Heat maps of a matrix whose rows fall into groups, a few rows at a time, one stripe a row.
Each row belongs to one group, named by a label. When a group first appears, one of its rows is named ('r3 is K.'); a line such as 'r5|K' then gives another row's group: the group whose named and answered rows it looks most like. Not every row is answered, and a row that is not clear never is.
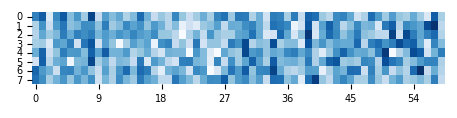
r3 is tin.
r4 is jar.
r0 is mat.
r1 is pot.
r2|pot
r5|pot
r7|mat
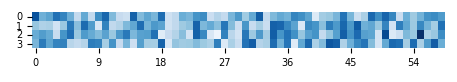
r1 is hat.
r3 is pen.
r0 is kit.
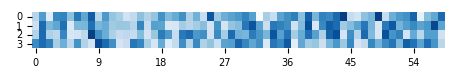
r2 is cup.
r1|pot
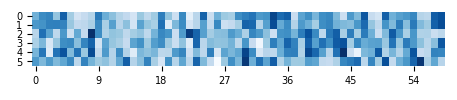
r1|pen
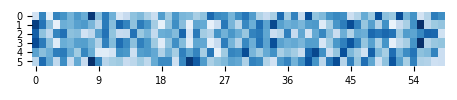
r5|cup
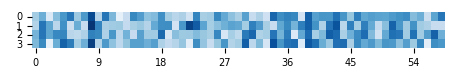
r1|cup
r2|pen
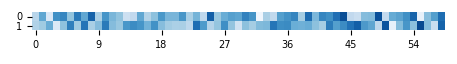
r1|hat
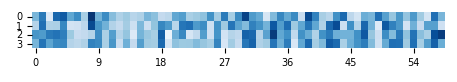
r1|cup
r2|pen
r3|pen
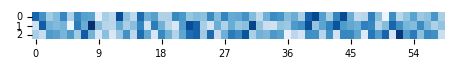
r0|mat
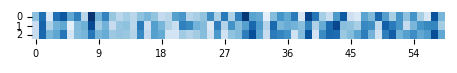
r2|pot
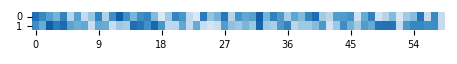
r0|mat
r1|kit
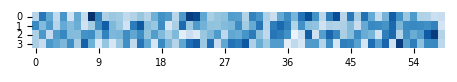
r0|cup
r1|kit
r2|pot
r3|tin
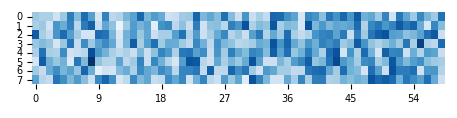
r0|hat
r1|tin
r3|hat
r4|cup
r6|tin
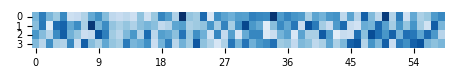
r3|tin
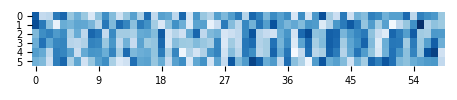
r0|kit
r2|pen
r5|kit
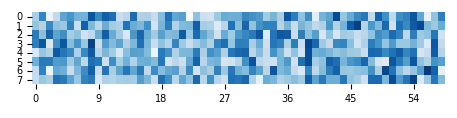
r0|jar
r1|tin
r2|kit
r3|mat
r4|tin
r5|pen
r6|pot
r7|tin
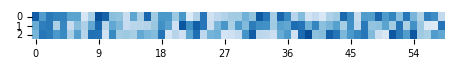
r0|kit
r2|pen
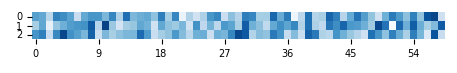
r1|jar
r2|mat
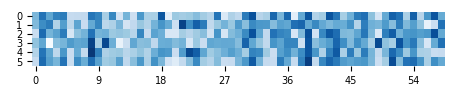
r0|pen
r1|cup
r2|pot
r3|jar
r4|cup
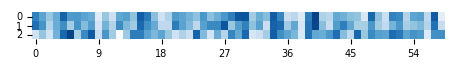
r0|mat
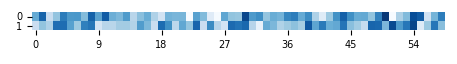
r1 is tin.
